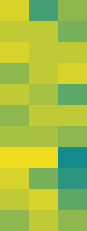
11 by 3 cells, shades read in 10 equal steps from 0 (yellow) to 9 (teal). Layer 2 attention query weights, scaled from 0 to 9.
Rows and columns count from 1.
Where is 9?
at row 8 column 3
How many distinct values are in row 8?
2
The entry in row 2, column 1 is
2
